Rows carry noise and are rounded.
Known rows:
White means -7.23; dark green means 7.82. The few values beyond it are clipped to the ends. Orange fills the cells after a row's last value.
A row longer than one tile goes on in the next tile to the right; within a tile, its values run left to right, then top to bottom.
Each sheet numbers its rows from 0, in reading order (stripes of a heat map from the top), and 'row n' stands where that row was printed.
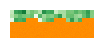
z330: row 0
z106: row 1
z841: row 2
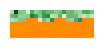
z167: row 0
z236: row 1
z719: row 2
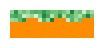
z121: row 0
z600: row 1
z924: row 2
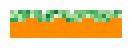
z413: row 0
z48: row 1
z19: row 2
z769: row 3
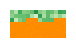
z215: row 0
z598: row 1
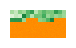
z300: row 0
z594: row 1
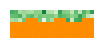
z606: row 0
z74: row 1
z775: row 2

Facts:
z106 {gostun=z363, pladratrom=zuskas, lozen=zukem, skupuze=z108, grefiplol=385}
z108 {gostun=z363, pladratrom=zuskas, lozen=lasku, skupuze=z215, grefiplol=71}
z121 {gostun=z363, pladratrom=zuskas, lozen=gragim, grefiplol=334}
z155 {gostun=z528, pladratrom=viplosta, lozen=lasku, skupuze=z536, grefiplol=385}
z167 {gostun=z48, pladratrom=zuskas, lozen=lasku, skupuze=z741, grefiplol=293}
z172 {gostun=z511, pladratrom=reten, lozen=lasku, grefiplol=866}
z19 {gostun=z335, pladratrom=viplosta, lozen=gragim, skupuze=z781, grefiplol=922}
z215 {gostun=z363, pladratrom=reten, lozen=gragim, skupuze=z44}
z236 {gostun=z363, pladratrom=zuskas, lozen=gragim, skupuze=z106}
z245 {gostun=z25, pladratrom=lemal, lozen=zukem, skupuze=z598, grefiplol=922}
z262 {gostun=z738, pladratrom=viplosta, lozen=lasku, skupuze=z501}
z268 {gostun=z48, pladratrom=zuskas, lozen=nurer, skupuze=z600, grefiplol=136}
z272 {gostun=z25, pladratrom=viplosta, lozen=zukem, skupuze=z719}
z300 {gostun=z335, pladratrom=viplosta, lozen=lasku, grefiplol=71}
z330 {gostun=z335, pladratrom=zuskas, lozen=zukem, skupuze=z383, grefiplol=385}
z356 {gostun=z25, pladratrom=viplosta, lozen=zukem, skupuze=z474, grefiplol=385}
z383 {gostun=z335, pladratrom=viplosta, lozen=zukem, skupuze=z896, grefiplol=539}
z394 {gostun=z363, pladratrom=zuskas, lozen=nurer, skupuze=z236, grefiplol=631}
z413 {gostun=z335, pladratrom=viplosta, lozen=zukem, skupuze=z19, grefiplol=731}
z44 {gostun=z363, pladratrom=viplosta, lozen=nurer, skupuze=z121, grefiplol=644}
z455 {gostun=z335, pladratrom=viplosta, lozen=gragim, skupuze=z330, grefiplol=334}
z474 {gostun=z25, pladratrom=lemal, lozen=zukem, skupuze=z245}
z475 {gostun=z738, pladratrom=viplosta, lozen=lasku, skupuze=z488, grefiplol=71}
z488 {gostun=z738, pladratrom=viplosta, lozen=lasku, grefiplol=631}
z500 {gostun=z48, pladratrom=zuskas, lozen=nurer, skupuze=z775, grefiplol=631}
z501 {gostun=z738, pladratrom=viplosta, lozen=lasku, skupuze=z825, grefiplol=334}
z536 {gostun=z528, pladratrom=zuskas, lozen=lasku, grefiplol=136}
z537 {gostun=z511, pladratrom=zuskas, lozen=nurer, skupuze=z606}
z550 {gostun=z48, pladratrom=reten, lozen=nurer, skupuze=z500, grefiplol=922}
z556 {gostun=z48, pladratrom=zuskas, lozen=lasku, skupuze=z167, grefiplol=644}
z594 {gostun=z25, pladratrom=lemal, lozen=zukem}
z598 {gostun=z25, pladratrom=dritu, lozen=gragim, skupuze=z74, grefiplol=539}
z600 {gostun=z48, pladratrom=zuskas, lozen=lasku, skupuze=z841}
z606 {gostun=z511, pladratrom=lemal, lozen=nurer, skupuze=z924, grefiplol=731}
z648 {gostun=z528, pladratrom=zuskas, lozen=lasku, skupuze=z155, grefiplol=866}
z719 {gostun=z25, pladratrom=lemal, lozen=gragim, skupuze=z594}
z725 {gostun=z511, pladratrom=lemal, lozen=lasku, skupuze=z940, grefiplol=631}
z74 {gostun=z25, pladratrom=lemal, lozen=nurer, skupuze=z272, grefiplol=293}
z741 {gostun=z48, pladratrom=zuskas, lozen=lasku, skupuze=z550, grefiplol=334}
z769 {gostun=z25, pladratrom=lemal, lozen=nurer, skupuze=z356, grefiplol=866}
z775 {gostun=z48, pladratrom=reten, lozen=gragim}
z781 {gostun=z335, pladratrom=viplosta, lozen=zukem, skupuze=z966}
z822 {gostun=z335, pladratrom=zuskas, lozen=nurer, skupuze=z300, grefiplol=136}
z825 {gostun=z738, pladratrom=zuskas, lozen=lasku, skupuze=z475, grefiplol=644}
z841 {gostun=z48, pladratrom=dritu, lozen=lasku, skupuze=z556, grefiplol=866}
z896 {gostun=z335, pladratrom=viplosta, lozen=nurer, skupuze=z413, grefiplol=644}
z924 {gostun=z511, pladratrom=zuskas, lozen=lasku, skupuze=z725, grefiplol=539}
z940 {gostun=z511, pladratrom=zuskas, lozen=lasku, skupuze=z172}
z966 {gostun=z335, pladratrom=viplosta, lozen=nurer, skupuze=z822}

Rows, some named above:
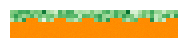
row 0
z474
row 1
z74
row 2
z606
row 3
z245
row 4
z500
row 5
z44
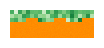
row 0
z501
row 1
z488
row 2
z600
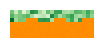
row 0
z550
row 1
z300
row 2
z245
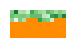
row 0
z74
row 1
z475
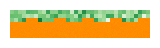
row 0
z719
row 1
z172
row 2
z272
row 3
z896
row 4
z966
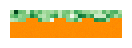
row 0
z167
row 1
z896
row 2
z155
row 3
z300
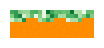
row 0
z537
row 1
z356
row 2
z268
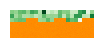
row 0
z598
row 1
z822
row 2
z335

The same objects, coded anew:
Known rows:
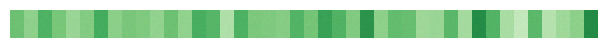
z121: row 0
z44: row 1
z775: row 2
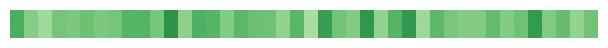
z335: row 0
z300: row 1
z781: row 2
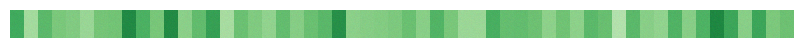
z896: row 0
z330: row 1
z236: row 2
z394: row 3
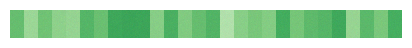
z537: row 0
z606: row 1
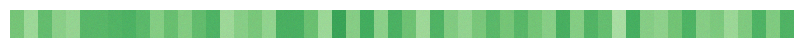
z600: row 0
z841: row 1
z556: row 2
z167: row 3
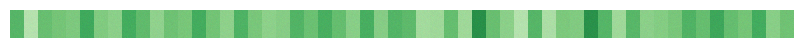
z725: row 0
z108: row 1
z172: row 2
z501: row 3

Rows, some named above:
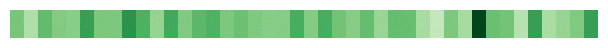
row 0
z500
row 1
z19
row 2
z550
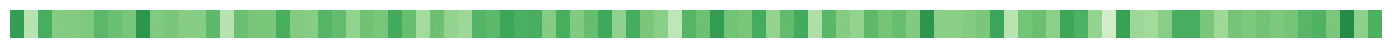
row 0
z356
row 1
z725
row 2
z268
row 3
z455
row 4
z106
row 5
z594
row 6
z335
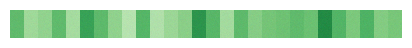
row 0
z215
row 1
z155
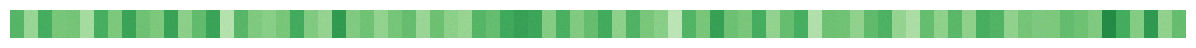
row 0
z475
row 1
z272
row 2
z537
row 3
z455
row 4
z598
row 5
z966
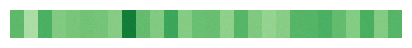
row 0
z488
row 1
z648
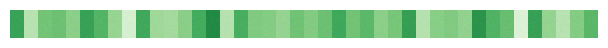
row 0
z594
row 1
z383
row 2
z245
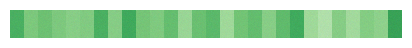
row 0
z19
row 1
z719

